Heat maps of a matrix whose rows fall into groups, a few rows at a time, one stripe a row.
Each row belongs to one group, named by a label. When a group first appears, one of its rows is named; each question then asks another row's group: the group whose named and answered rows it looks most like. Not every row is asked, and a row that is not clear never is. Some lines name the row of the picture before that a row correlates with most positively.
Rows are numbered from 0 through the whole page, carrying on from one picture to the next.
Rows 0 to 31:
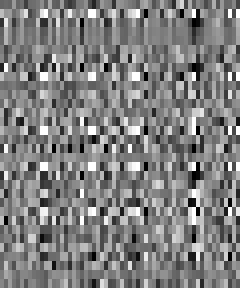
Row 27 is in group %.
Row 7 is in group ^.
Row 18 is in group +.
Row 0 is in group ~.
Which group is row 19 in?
^
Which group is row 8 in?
+
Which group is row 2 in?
^
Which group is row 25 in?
~
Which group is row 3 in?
^
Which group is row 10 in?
+
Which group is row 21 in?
%
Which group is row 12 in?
%
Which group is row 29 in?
^
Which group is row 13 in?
%
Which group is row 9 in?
~
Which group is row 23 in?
+
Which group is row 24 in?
%
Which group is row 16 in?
^
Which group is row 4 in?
^
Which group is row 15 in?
~
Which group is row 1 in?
+
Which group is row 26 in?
~
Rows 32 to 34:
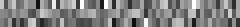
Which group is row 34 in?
~
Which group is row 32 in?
%
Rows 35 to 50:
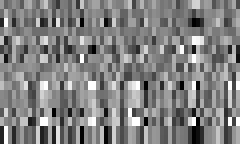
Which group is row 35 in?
%
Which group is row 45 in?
+
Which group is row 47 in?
^
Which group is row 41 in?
%
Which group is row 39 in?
%
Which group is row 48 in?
+
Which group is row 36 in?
^
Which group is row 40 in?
~
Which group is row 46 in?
+
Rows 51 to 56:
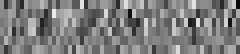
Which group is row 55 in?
^
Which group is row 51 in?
%
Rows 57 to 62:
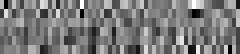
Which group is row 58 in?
^
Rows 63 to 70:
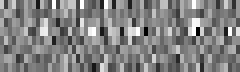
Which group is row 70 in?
~
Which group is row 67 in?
^
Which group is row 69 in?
%
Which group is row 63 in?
%
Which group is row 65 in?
%
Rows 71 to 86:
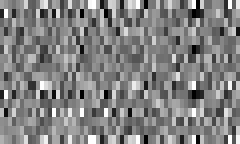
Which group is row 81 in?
^
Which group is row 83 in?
%
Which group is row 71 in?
+
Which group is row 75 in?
%
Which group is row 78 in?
%
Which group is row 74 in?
%
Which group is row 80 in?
+
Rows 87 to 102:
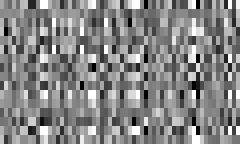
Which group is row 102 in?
%
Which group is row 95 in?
+
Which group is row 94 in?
~
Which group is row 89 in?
%
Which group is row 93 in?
+
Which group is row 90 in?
%
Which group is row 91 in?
~
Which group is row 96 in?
^
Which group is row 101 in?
+
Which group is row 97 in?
+
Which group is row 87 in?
+
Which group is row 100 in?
~
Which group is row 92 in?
%
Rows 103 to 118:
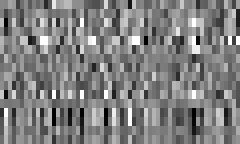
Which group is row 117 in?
^
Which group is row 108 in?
%
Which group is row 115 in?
^
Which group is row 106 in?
%
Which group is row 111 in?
%
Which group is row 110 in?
~
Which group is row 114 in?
%
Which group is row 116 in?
^
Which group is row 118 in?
^
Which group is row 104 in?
%
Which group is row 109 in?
^
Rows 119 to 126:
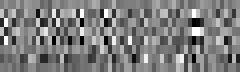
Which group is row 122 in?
%
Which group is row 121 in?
^
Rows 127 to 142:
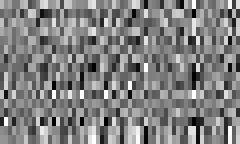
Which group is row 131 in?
~
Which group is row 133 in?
%
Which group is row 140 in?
^
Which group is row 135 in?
^
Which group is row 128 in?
~
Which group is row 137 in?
%
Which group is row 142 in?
+
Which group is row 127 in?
+
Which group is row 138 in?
^
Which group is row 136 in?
^
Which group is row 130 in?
+
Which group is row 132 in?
^
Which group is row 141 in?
+
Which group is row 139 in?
%
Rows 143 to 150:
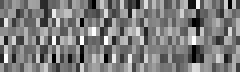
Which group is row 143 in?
~
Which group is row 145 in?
^
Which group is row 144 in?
%
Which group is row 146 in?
+
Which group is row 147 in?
%
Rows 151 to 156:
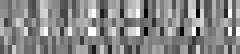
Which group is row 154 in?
+
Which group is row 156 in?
~
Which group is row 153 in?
%
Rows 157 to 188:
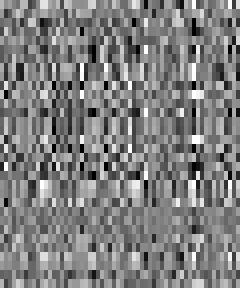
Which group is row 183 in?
%
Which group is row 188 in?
%
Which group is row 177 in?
+
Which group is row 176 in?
~
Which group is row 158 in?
%
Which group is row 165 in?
%
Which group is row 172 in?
%
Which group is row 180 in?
^
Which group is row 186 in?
+
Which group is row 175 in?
^
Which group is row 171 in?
^
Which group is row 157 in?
+
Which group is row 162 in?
~
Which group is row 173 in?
^
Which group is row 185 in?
+
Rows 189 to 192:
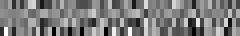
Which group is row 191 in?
~
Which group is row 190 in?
+
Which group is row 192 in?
^
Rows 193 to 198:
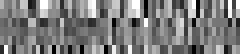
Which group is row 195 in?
~
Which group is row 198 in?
^
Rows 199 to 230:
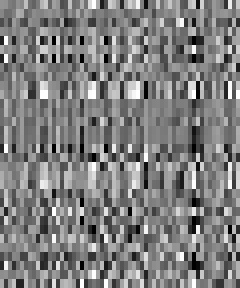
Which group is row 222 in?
%
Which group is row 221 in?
^
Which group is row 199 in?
+
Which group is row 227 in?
~
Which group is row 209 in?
+
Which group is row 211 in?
^
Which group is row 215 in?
^
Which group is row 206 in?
%
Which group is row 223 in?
^
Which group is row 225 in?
%
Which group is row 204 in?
+
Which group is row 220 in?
^
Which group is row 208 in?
+
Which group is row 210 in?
^
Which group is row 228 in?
^
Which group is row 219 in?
+
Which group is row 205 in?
^
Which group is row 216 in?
~
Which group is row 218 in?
+
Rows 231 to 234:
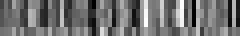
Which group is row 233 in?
~
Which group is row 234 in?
~
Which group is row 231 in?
~
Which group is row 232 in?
~
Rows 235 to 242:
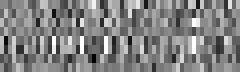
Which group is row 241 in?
~
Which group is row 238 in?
^
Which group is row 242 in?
%
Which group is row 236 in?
^
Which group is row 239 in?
%
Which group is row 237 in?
%
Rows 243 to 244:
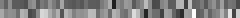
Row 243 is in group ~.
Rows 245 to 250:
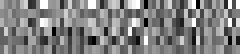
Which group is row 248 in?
^
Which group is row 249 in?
~
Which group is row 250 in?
^
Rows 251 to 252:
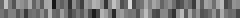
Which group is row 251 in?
^
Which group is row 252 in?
~
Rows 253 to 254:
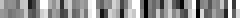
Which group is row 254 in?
+
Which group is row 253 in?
+
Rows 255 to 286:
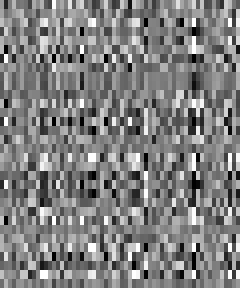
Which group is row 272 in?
+
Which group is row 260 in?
%
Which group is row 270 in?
%
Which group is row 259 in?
+
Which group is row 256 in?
%
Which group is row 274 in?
~
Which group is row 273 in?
+
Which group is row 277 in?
~
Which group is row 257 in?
+
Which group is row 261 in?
^
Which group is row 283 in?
^
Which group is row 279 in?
%
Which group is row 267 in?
~
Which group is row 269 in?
~
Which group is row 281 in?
%
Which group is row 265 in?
~
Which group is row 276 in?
~
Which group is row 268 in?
^
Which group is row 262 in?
%
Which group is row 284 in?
~
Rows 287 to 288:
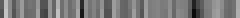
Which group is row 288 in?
^
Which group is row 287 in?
^
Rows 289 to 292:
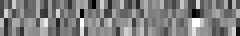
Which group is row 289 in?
~
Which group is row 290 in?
^
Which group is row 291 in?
%
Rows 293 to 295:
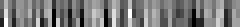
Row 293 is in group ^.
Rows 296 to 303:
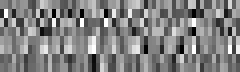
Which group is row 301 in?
+
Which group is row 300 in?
+
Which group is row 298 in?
%
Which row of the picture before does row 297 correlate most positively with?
295
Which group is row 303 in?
~
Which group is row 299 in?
~
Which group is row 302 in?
~
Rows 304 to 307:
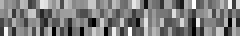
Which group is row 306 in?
~
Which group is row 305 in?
~
